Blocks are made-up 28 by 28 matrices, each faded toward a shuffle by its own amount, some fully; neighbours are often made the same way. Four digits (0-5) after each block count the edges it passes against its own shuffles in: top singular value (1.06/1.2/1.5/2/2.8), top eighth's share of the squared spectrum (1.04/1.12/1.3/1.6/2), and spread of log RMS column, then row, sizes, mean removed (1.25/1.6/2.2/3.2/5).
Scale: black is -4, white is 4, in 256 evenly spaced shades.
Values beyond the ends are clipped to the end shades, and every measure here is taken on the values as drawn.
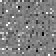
1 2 0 1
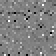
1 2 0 0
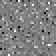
0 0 0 0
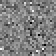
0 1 1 0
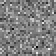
0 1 1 0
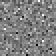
0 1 0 0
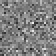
1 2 0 1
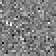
0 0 0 0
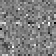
2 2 1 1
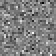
0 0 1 0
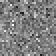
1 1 0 0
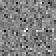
3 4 1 1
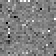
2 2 0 0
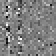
2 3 2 0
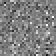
1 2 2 0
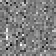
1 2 2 0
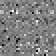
3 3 1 2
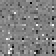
3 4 1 1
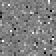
0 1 0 0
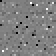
0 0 0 0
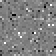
0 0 0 1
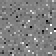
0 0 0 0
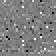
0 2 0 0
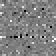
2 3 0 1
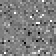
1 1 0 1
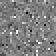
0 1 0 0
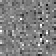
2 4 2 0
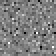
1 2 0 0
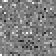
1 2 0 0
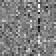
2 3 2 0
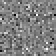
2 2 0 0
